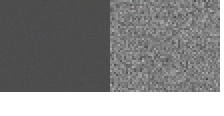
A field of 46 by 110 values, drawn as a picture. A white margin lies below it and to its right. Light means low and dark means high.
It is made of 1 by 2 panels. Panel 1,1: high, flat. Panel 1,2: middling, fine-grained.
